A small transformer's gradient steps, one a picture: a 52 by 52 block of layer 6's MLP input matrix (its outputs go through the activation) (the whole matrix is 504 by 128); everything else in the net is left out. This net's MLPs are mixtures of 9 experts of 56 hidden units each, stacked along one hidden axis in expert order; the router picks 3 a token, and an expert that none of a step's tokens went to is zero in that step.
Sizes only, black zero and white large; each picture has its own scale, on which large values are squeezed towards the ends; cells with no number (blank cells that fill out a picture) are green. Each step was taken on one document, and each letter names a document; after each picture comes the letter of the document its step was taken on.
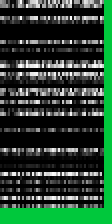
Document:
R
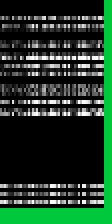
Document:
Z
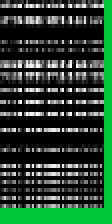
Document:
R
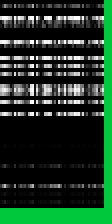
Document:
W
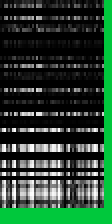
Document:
W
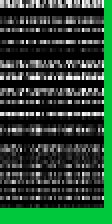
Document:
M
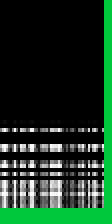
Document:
W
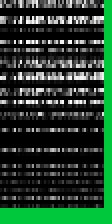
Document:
R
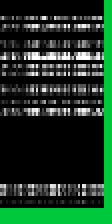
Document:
Z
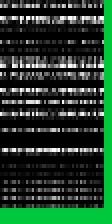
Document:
R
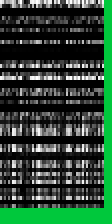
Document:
M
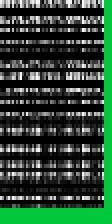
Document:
M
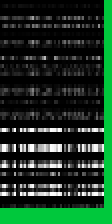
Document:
W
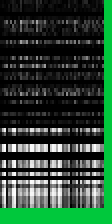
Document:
W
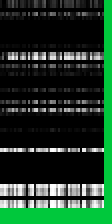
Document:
Z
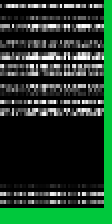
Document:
Z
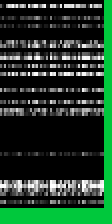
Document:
Z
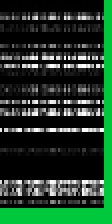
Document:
Z
